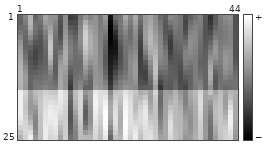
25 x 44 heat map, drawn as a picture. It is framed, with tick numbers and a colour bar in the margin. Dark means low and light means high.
Average level on the scale: 60%. Seam: horizontal, 60% of the way down, the bottom part higher. Grain: streaks running down. Histogram: bell-shaped.
